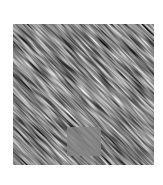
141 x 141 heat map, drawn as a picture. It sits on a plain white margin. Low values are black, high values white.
Odd rows or columns: none. Grain: diagonal, down to the right. Odd patch: calmer, in the bottom middle. Slope: none. Mirror symmetry: none. Calmest part: bottom middle.
